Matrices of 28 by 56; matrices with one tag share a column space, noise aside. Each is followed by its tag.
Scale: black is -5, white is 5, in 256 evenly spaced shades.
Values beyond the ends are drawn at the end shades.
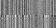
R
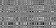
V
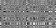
V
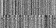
R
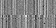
R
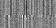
R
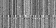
R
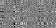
V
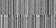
R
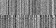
R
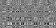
V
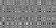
V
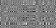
V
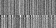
R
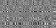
V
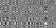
V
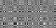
V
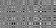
V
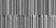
R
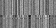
R
